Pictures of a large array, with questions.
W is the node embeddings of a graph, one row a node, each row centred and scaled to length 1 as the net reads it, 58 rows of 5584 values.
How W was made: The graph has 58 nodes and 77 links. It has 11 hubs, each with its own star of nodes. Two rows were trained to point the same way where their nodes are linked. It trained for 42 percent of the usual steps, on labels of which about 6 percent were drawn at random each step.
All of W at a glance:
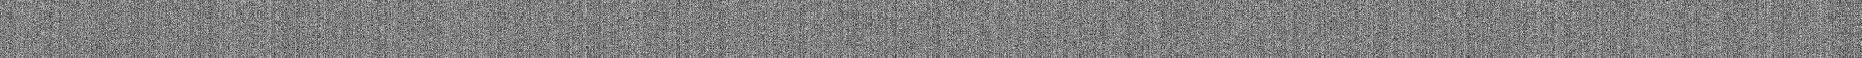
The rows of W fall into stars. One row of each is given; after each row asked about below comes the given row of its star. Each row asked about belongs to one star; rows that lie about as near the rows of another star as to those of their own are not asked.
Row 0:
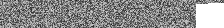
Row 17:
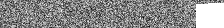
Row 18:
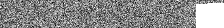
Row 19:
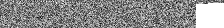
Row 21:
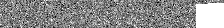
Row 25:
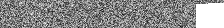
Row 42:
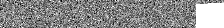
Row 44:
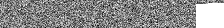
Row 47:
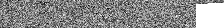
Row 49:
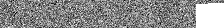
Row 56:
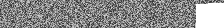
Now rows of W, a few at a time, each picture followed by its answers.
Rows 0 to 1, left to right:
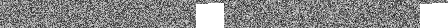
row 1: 21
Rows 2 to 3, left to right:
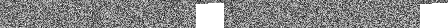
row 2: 49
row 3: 47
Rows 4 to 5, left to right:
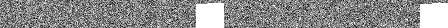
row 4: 56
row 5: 25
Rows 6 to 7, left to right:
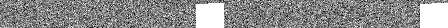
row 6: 49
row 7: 18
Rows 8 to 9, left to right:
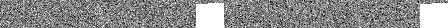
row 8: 25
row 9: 21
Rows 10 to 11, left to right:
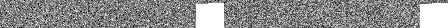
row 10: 56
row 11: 44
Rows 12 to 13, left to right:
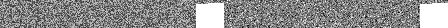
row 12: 17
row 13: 17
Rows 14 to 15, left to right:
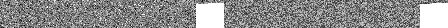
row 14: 17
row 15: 44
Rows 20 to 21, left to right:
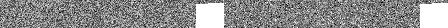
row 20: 56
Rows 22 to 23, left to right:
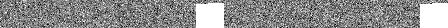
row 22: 19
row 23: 0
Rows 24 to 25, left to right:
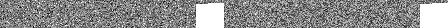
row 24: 25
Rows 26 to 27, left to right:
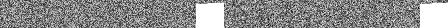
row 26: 42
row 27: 17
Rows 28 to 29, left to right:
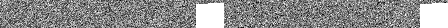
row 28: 25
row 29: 17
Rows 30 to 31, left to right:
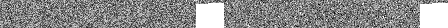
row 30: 56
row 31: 21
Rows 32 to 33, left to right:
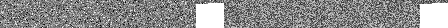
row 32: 25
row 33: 49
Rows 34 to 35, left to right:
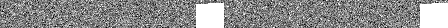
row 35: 42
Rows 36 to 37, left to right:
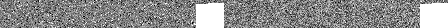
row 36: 44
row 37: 18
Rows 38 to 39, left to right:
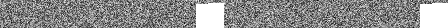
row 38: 17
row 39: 0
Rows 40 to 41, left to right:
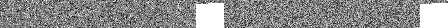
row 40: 21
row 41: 56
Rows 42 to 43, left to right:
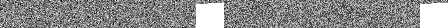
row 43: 18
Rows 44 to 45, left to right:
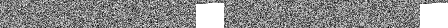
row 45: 44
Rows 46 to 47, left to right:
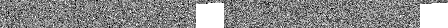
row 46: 19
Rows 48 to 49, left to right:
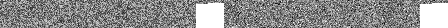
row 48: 19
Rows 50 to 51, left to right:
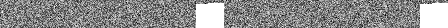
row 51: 49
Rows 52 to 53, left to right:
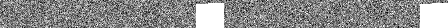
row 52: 19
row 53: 56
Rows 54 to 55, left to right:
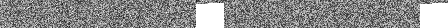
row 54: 0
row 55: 21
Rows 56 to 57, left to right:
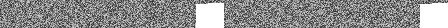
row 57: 25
